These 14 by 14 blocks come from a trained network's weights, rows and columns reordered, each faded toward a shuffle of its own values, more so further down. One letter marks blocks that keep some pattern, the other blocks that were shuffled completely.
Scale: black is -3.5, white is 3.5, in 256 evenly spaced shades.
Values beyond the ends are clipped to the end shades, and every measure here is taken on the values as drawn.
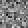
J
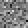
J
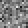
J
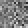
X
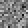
J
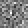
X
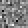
J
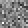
J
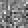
J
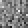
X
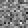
J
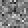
X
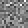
X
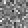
J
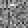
J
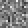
J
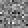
X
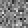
J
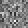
X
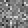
J
